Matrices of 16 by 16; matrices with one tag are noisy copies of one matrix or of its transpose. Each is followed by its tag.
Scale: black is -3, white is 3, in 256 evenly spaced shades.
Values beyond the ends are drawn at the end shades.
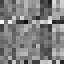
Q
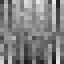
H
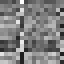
Q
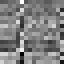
Q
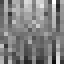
H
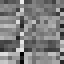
Q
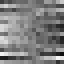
H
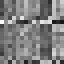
Q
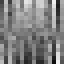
H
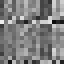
Q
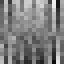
H
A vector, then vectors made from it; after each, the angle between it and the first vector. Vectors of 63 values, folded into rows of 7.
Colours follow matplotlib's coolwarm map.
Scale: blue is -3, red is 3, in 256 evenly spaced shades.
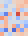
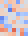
partly opposed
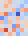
nearly opposite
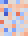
partly aligned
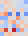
nearly opposite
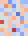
partly opposed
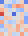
orthogonal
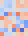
nearly parallel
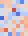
partly opposed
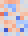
partly aligned
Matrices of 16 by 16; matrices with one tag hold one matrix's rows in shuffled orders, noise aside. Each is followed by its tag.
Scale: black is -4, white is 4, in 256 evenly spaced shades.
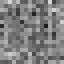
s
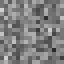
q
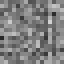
s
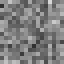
s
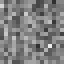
q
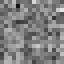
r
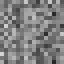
q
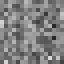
q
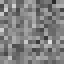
q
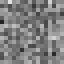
s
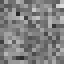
r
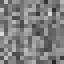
q
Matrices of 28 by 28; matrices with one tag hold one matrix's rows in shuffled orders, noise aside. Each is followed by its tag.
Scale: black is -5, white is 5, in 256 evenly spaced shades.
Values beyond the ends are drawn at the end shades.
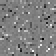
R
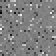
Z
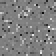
R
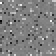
Z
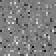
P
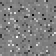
P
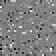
Z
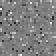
Z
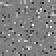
R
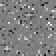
R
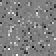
P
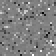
R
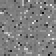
R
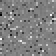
Z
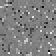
R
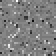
P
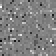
Z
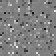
P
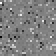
Z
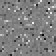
R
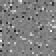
Z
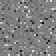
R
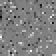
Z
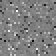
P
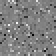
P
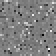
R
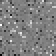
Z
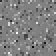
P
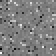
Z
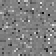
R
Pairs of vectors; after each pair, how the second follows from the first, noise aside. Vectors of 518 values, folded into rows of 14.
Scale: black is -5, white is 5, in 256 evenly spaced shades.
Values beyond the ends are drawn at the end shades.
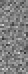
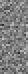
negated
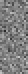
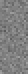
shrunk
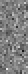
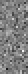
negated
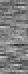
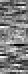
scaled up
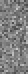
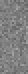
shrunk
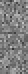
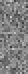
negated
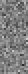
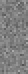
shrunk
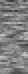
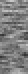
negated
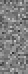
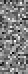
scaled up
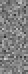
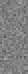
shrunk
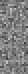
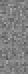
shrunk
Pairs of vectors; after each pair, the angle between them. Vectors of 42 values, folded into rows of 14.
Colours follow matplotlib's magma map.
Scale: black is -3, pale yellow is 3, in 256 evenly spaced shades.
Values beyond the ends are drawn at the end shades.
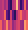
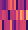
orthogonal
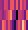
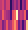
nearly opposite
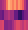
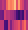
nearly parallel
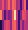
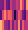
nearly opposite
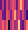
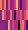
nearly opposite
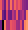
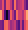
partly aligned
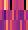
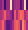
nearly opposite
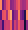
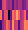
partly opposed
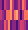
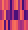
nearly opposite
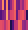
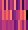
partly aligned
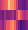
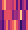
partly aligned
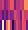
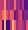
nearly opposite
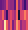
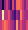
partly aligned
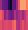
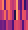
partly opposed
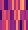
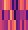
partly opposed
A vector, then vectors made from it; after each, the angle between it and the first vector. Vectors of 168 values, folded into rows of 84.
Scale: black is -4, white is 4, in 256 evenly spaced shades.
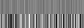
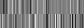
partly aligned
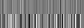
nearly opposite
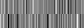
partly aligned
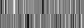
orthogonal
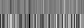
nearly opposite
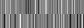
orthogonal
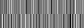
partly aligned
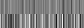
nearly parallel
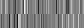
orthogonal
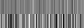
nearly parallel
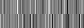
orthogonal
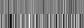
nearly parallel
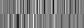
orthogonal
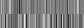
partly aligned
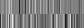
partly opposed
